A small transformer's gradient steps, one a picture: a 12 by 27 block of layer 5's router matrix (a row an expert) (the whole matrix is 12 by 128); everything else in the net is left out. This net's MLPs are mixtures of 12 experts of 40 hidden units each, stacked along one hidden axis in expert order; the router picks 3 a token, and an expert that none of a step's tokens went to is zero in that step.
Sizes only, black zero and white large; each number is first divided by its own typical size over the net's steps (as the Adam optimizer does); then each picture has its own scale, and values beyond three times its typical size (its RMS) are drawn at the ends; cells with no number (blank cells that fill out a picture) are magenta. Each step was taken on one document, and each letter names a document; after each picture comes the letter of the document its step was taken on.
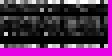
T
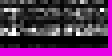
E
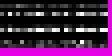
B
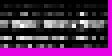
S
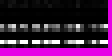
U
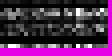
E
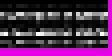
B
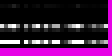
U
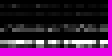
B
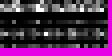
T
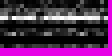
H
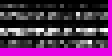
B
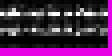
E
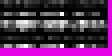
S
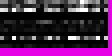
T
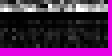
T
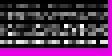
B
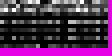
T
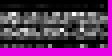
S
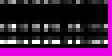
U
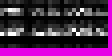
E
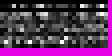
S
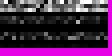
T
